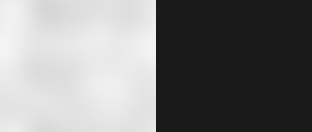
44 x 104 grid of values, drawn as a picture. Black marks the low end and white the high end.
The table splits into one row of 2 panels. Panel 1,1: very high, smooth, faint in contrast. Panel 1,2: very low, flat.
